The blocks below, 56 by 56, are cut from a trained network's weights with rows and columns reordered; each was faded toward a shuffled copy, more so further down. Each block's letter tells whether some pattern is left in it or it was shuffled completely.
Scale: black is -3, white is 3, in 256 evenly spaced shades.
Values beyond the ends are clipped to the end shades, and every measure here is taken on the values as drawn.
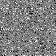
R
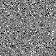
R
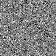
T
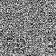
R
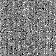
R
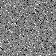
T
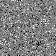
T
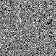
R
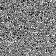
R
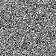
T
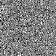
R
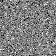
T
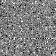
R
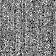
R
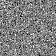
T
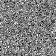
T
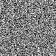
T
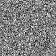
R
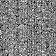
R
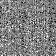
R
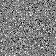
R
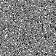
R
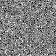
T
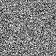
R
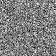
R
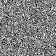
T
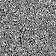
T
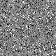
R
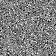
T
